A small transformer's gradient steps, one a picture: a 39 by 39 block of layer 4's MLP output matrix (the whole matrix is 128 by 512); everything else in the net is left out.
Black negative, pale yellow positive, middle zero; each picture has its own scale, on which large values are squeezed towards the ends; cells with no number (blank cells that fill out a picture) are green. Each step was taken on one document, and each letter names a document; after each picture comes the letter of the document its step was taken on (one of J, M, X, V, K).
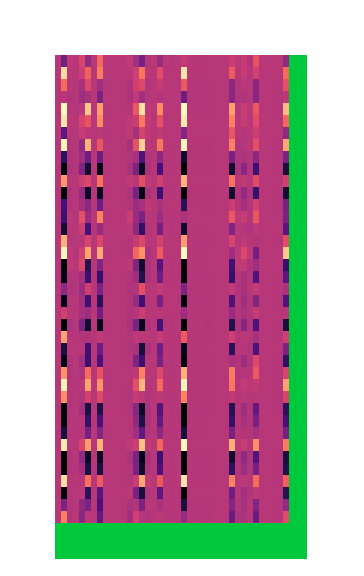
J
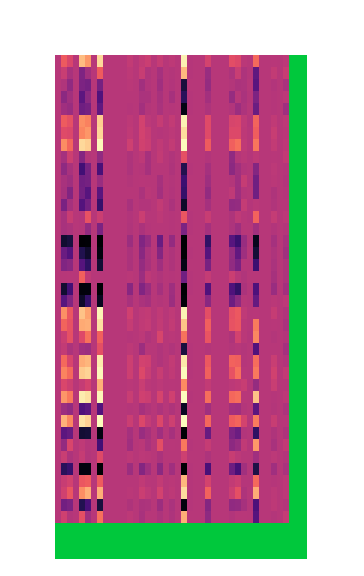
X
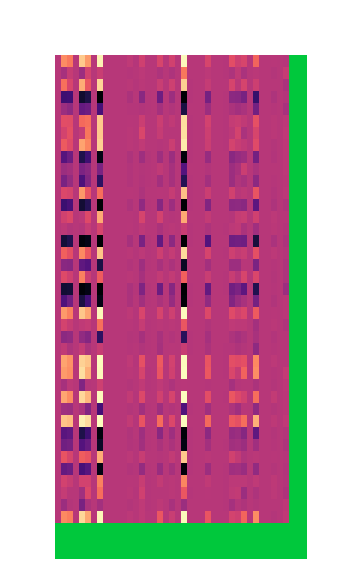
X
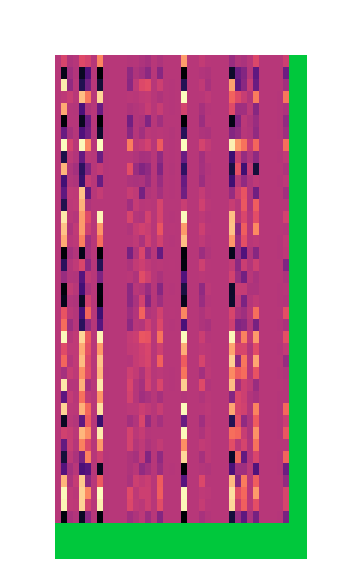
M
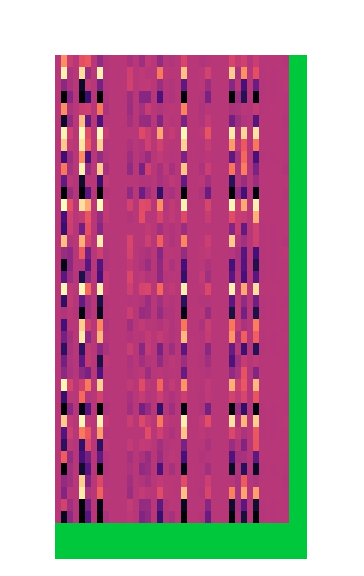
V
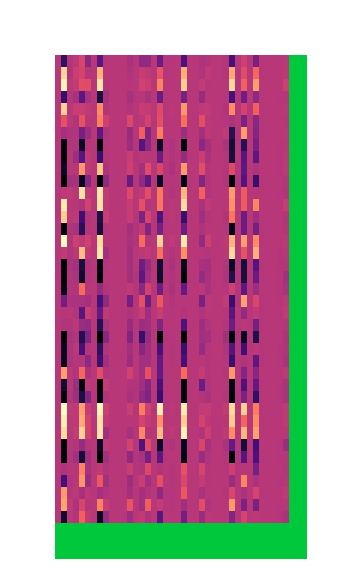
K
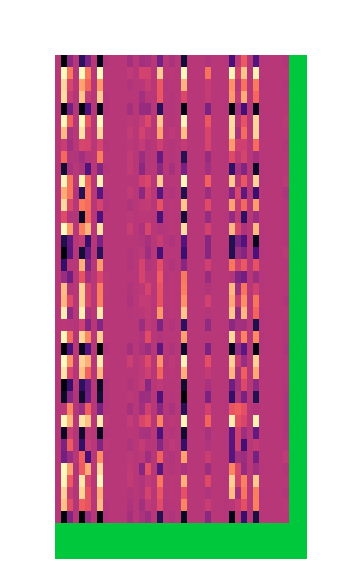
V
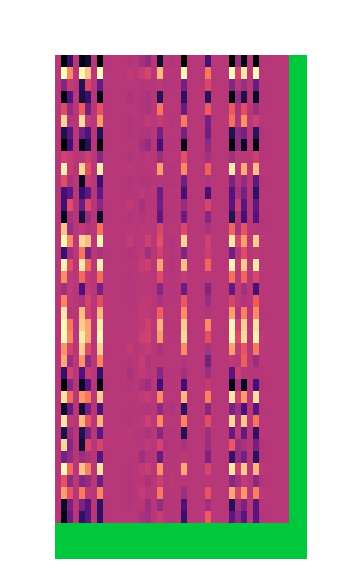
V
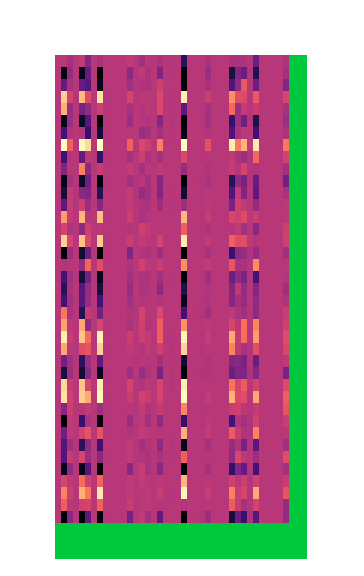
M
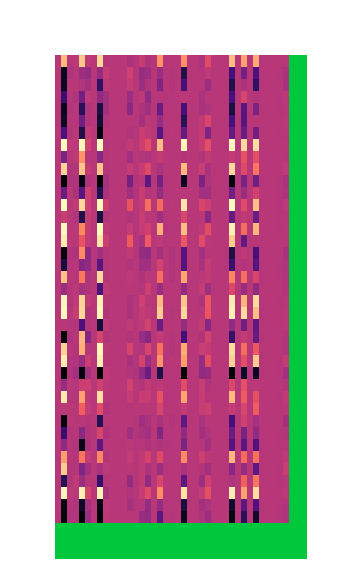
K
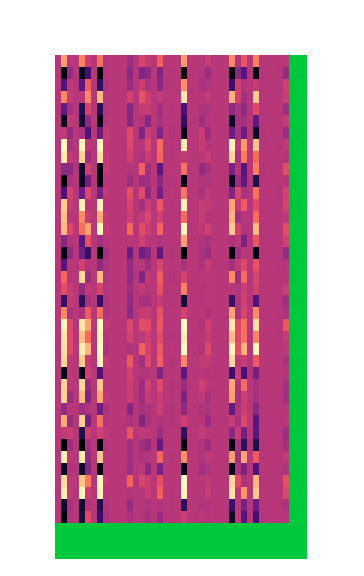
M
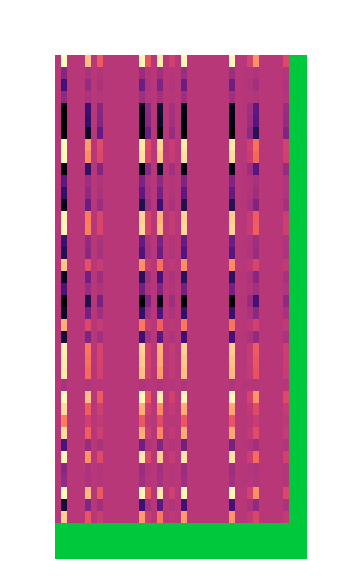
J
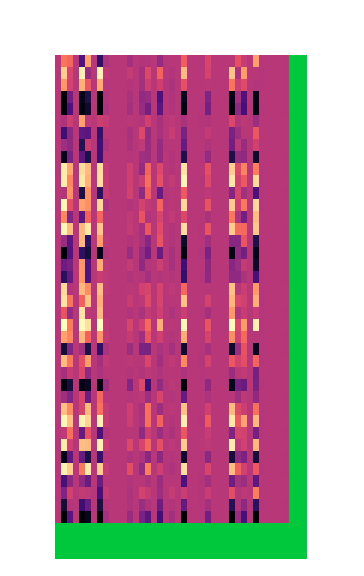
V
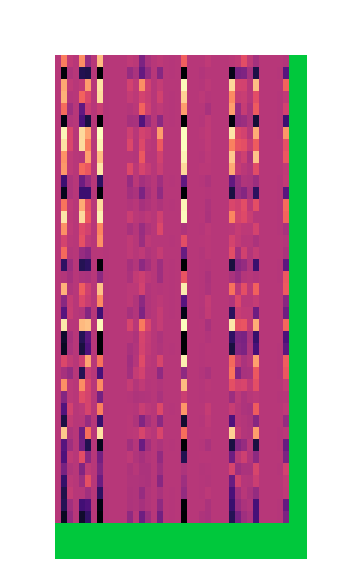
M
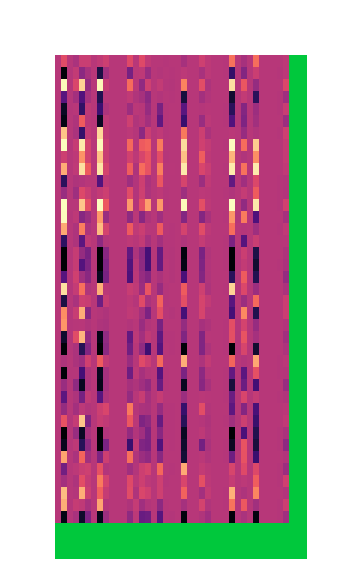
K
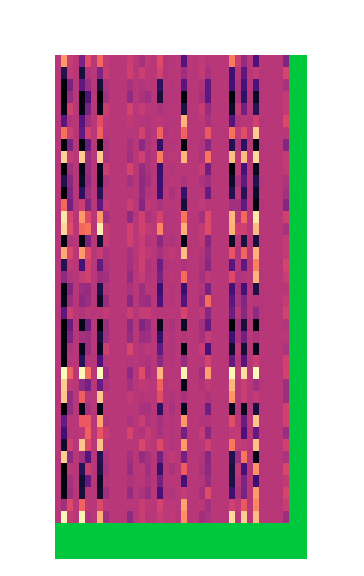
V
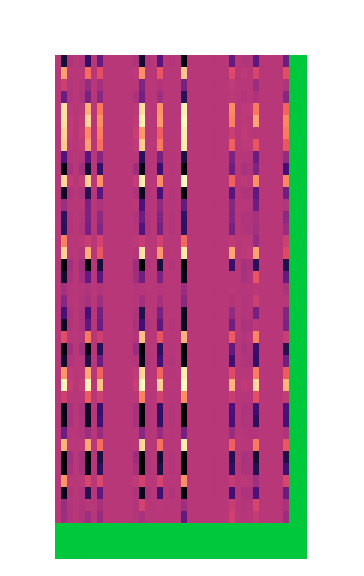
J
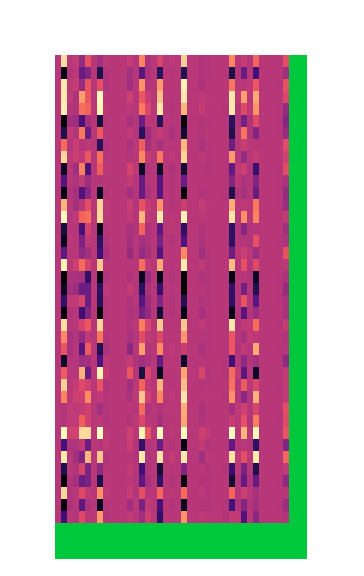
J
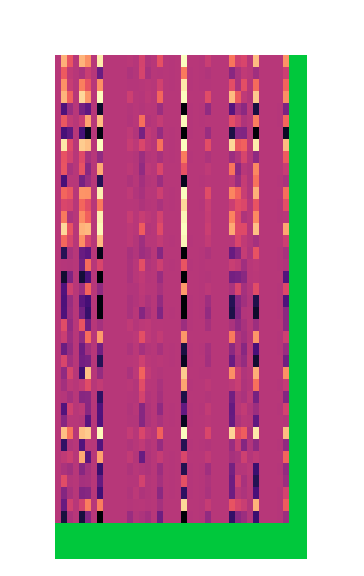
M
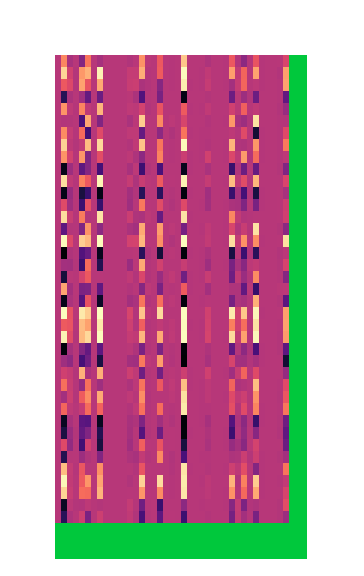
J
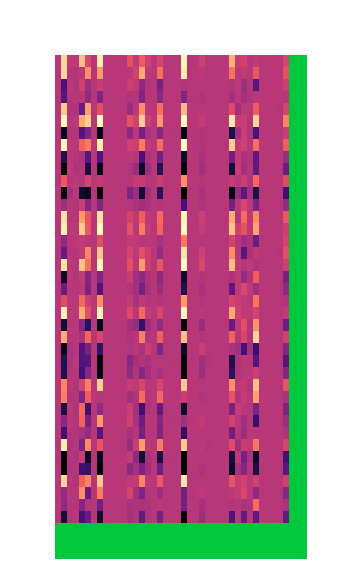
J
